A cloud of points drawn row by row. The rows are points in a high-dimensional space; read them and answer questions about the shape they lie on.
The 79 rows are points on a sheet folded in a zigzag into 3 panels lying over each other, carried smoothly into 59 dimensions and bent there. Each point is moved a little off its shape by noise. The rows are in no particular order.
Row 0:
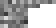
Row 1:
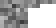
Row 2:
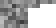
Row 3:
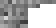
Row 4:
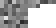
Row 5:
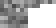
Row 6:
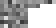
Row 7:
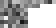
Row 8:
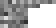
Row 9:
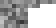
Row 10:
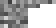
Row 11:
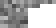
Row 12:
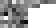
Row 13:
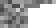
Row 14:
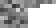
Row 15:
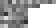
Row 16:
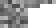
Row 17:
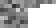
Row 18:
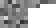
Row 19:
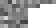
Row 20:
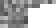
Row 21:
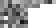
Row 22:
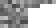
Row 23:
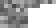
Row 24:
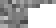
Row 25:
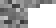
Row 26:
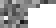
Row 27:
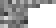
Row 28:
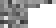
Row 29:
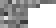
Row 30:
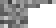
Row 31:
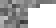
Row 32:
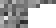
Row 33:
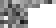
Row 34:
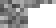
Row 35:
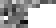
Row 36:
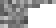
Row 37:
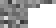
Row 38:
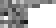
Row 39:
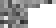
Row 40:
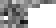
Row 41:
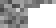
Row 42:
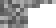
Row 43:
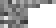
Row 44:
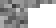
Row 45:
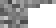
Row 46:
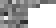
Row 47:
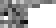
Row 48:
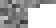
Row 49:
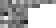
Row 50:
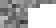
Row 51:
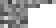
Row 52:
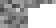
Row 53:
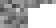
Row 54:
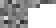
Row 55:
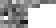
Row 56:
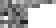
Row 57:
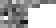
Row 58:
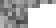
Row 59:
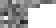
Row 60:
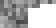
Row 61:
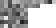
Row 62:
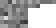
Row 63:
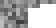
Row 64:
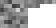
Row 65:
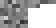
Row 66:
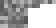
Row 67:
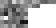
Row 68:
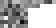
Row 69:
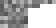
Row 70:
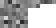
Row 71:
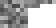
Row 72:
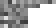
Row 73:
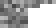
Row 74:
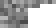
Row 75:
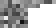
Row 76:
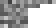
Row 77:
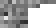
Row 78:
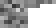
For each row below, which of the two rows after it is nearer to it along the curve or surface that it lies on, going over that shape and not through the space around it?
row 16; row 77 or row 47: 77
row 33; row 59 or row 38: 38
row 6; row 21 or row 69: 21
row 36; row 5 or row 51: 51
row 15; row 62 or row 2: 62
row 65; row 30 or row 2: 2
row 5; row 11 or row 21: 11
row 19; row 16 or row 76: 16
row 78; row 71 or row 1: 1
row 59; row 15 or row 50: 15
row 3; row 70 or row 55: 55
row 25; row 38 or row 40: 40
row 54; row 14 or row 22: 14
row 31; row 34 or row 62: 34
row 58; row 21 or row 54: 54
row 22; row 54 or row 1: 1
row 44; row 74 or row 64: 64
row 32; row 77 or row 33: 77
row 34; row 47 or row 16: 16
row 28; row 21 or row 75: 21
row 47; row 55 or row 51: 55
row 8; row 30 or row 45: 30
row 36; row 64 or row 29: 29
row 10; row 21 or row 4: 21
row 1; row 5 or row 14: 14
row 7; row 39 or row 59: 39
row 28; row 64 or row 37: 37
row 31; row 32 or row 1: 1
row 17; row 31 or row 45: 31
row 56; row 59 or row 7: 7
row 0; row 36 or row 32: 36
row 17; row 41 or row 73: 41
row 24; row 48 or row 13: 13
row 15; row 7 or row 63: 7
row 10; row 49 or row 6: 6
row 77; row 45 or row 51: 45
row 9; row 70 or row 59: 70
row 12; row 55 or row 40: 40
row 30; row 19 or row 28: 28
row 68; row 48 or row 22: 22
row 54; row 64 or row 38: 64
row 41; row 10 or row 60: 60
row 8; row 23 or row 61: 61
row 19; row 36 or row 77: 77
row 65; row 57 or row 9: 9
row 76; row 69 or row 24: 69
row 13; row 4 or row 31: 31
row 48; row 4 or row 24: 4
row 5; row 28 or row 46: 46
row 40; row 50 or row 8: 8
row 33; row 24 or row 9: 24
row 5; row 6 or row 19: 19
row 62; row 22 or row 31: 22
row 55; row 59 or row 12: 59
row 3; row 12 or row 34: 34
